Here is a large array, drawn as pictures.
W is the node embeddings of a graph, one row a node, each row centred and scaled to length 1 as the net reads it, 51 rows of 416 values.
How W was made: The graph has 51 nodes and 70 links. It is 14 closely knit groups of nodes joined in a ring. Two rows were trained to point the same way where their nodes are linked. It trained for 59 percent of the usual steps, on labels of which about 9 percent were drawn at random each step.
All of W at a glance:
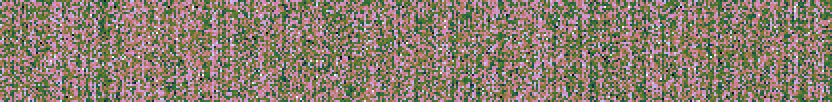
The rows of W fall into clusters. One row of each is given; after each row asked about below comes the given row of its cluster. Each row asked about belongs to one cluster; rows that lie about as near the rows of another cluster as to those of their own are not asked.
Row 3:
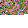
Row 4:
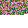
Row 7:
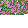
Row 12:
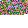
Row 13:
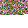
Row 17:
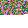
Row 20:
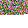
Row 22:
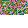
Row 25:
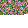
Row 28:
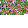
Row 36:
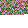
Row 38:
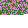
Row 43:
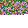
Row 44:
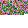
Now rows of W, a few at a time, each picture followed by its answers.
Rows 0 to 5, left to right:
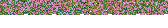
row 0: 25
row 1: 38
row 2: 38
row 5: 43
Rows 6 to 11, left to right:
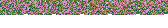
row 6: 38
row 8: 7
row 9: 13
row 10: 36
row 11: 36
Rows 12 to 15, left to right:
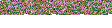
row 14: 36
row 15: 22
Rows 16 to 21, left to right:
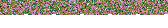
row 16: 25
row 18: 20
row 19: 12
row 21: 17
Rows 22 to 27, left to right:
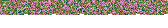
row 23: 4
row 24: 12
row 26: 20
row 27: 7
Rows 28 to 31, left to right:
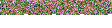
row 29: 44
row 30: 17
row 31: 28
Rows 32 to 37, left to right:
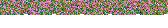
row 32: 28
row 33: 4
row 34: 13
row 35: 38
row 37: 25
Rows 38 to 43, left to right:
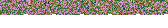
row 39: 3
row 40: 7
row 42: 20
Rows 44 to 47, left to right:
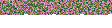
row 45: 43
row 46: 3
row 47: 17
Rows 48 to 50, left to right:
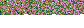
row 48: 28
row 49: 22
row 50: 3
